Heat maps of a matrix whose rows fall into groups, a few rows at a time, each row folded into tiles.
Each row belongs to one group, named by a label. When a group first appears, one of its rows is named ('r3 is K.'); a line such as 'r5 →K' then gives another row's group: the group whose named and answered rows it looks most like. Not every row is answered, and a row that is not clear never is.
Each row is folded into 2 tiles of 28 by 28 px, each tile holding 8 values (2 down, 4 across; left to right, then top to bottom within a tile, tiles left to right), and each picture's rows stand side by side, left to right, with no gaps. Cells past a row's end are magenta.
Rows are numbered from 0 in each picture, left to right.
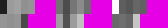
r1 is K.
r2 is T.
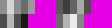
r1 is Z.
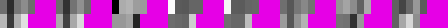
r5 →K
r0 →K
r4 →T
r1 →K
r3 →T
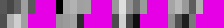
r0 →Z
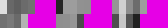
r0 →T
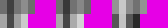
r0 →K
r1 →K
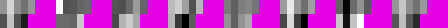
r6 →K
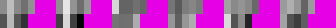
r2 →T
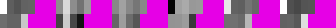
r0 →T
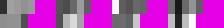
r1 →Z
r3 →K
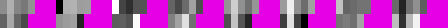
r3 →Z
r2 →T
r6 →T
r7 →K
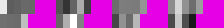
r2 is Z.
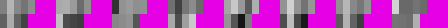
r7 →T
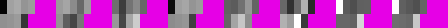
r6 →T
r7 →T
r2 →K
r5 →Z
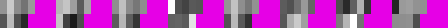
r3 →T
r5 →Z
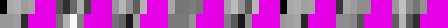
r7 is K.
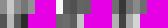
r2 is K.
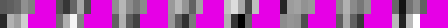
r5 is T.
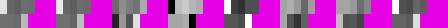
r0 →T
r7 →T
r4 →T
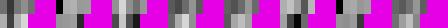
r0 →K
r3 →Z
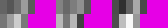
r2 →Z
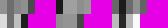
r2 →K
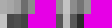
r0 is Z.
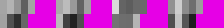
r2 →T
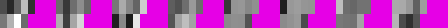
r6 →T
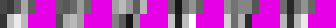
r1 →Z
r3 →K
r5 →K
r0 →Z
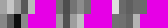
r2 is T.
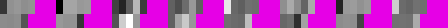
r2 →Z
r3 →Z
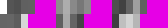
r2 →Z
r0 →T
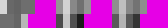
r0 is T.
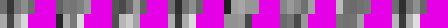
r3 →K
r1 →Z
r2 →Z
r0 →K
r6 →T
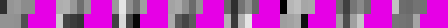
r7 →T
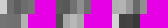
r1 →Z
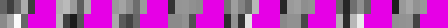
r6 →K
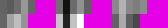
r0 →Z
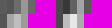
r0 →Z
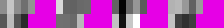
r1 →T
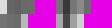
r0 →T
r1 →K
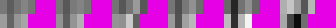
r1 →K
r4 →K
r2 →Z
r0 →K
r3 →K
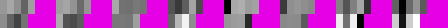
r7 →K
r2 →T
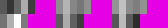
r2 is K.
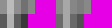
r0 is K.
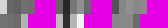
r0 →T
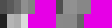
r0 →Z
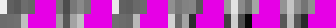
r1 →K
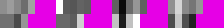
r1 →T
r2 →K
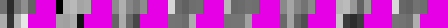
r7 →T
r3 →T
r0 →K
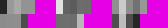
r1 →T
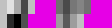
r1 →K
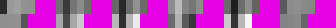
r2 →K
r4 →K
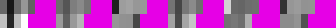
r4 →T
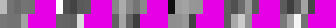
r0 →T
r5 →Z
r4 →Z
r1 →T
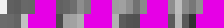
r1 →Z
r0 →T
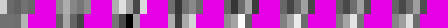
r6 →Z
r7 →Z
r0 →T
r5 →Z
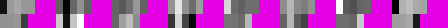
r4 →T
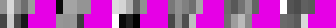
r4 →Z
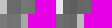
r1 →T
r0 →T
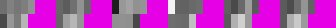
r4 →Z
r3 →T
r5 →Z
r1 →Z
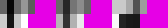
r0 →K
